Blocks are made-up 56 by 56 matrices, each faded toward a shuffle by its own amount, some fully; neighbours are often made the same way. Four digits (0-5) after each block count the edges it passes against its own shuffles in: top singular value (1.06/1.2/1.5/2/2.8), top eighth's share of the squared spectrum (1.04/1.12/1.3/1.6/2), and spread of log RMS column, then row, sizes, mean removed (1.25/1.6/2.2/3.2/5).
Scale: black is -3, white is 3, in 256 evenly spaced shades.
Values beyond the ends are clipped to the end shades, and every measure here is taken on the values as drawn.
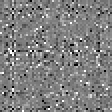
4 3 1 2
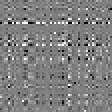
5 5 3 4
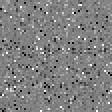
2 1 0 0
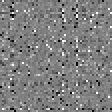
4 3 2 1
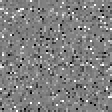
2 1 0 0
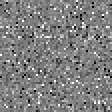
1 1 0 1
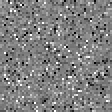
0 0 0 0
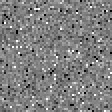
1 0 0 0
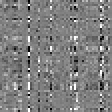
5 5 4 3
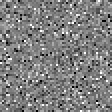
3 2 1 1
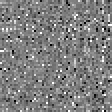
3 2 1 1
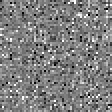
3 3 2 0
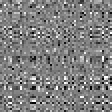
5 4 3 3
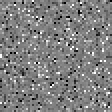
0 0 0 0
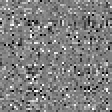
4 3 2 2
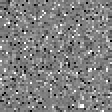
1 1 0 0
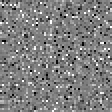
0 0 0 0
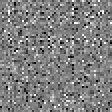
4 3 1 1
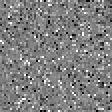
2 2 0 0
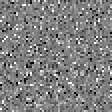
3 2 1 0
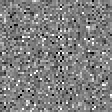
4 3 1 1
